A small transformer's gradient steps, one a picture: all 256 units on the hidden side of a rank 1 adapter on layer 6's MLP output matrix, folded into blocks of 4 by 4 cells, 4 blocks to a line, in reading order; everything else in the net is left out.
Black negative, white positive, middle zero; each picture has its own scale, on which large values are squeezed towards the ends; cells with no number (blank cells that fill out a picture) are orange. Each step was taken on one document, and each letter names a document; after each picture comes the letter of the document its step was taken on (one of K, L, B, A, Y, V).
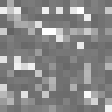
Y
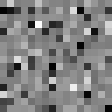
Y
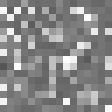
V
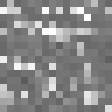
Y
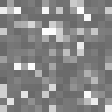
Y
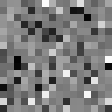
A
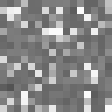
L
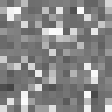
L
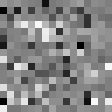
A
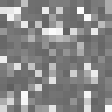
L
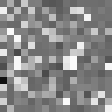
V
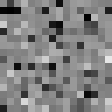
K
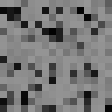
L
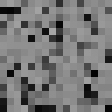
K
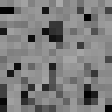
K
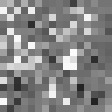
V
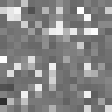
L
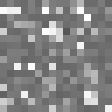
Y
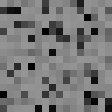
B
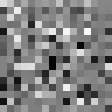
V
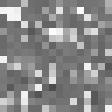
L
